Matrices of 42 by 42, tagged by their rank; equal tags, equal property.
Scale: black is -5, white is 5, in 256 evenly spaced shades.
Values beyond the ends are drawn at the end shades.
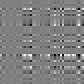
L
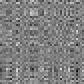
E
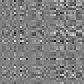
E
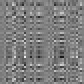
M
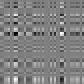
L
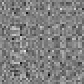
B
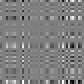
L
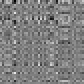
E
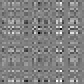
M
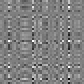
M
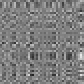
E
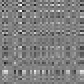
M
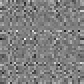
B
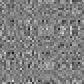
B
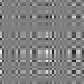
L
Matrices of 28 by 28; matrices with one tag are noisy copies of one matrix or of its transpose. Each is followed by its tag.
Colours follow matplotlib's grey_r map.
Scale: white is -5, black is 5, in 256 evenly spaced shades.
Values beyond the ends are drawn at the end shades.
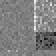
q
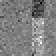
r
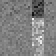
r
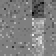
r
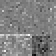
q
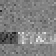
r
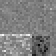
q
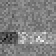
r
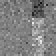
r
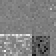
q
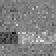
r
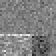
q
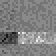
r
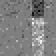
r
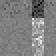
r
